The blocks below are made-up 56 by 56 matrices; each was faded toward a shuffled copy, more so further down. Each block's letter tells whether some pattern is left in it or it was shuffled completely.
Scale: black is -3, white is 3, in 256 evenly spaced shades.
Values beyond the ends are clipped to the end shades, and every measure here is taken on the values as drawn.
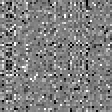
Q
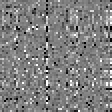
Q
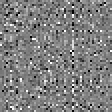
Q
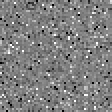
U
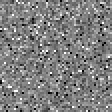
U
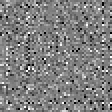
Q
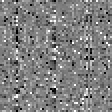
Q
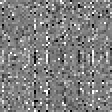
Q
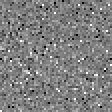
U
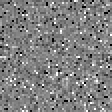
U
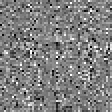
Q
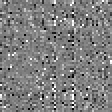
Q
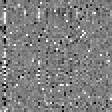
Q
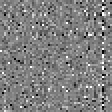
Q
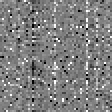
Q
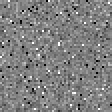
U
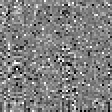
Q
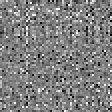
Q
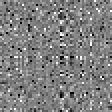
Q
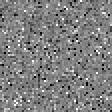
U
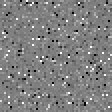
U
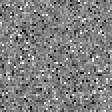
U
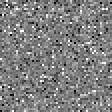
U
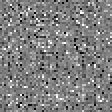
Q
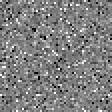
U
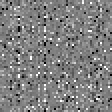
Q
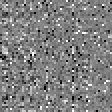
Q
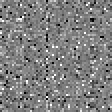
Q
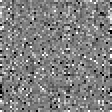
Q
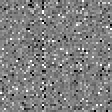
Q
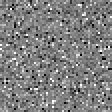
U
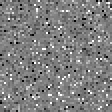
U
